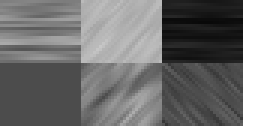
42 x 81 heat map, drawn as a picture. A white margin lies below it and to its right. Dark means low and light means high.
It is made of 2 by 3 panels. Panel 1,1: middling, streaked across. Panel 1,2: high, slanting up to the right, faint in contrast. Panel 1,3: very low, streaked across, faint in contrast. Panel 2,1: low, flat. Panel 2,2: middling, slanting up to the right. Panel 2,3: low, slanting down to the right, faint in contrast.
